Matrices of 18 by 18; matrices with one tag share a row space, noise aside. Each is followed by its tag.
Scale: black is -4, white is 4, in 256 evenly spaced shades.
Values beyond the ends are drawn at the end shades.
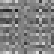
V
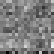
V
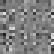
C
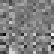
C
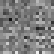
V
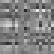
V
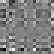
C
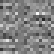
V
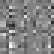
C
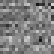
V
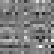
V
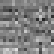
V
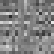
V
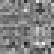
V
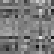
V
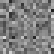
C
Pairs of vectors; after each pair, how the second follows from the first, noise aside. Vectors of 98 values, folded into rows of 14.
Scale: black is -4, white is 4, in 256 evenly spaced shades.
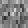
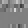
partly zeroed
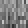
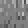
partly zeroed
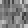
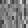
sign-scrambled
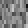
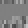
partly zeroed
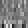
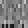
sign-scrambled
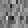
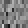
wrapped around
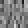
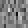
wrapped around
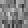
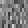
sign-scrambled
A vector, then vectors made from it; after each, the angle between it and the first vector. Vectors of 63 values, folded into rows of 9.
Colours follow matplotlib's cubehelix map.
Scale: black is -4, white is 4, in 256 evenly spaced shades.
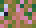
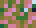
orthogonal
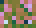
partly aligned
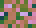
partly aligned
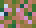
nearly parallel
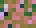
nearly parallel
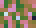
partly opposed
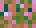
nearly opposite
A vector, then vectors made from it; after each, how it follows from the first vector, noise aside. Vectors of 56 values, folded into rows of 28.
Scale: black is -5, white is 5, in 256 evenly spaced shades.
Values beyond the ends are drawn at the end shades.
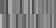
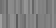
shrunk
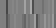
partly zeroed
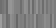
shrunk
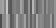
negated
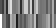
scaled up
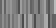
reversed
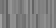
shrunk
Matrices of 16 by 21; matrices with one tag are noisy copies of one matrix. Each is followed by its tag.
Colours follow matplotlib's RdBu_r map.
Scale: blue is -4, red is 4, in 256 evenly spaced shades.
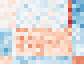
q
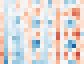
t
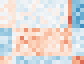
q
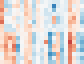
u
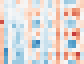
t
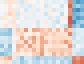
q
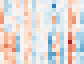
u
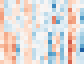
u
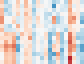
u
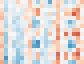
t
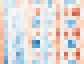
t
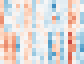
u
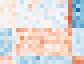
q
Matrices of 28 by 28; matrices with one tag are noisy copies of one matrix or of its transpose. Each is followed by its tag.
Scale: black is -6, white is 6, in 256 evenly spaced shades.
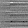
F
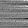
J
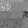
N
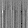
F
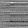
F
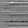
F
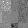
N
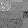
N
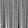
J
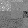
N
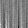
J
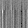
F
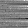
J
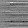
F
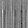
F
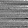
J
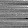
J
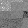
N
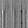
F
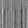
F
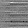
F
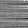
J
